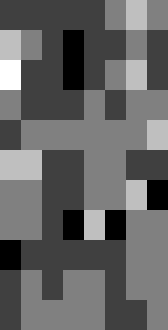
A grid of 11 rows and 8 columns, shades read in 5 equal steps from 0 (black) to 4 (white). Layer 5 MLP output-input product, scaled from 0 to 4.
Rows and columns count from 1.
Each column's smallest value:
0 1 1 0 1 0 1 0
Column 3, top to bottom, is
1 1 1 1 2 1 1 1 1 1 2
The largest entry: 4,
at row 3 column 1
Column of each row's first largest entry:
7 1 1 1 8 1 7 5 7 2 2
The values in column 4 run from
0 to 2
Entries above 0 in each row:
8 7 7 8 8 8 7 6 7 8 8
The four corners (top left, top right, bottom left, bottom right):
1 2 1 2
